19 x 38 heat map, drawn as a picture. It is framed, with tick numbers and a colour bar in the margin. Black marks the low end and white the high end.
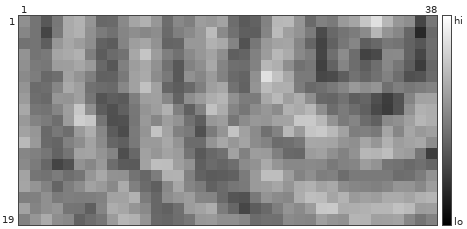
An odd patch, lower than its surroundings, sits in the top right. Concentric rings centre on the top right. The ninth with the lowest average is the top right. The halves do not mirror each other.
